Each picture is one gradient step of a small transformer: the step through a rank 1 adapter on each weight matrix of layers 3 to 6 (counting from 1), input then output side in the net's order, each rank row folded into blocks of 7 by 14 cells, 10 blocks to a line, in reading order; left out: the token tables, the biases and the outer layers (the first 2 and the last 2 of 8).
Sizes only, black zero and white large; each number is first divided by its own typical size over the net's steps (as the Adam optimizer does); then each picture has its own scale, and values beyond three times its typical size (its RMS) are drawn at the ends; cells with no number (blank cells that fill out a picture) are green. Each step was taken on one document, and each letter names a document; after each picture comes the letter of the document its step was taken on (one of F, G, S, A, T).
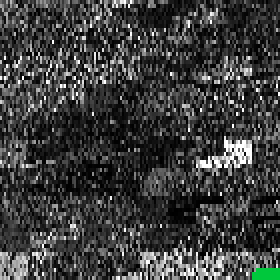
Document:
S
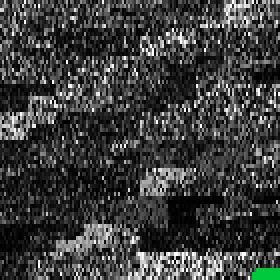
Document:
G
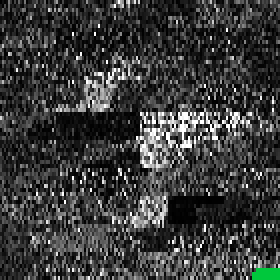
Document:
S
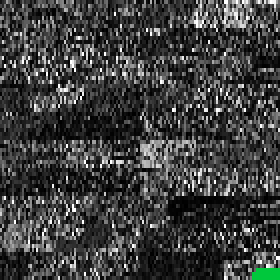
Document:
S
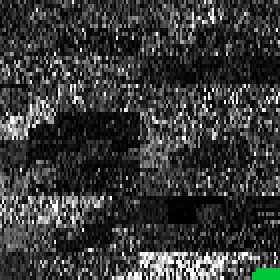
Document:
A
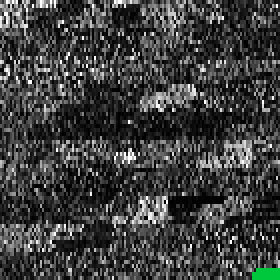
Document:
S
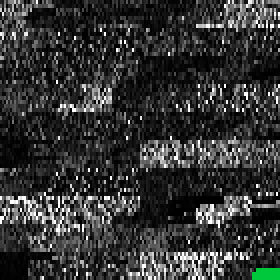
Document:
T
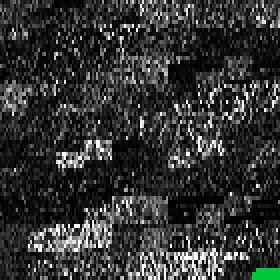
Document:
T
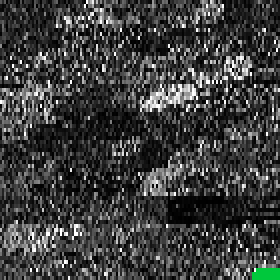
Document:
S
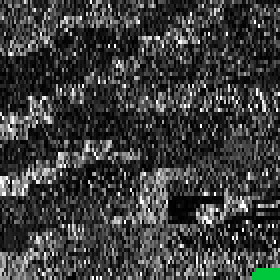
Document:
A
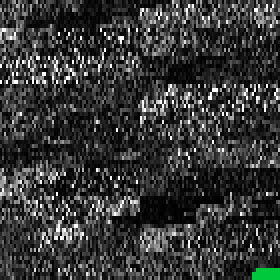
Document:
T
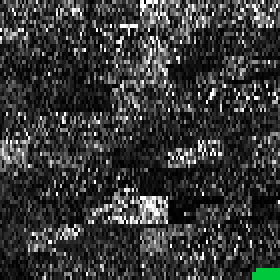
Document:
T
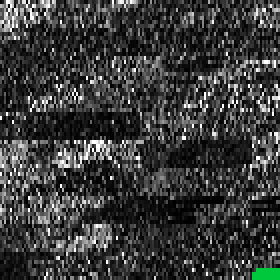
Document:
A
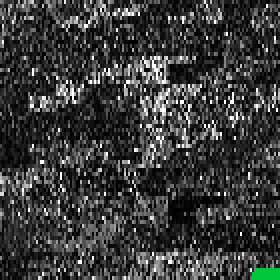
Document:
A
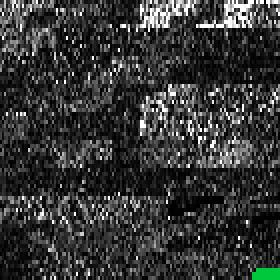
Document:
T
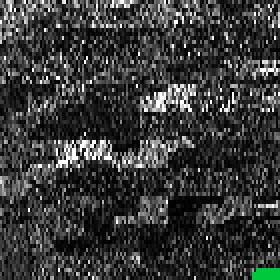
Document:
A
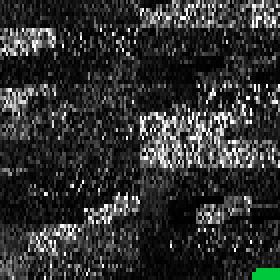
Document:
T
